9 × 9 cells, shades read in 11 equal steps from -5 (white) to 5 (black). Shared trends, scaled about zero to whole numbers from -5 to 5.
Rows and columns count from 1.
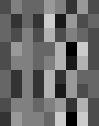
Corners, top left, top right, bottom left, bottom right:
2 2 3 2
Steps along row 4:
down up up same down up down up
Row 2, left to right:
1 3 1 3 -3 4 -1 2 1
